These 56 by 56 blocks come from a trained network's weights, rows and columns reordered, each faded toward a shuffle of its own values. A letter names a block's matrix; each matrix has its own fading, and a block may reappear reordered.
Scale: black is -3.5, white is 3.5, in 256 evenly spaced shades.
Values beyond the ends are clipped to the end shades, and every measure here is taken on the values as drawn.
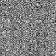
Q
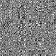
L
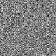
Q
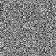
Q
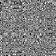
L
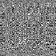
L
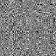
L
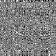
L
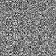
Q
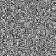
Q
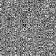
Q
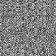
Q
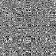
L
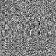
Q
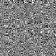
L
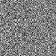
Q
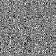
L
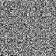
Q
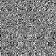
L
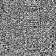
Q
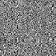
Q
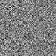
Q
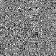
L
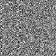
Q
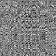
L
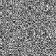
Q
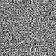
Q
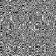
L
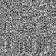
Q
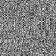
Q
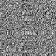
Q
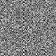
Q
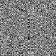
Q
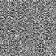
Q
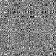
L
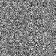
Q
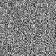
Q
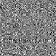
L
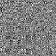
L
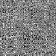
L
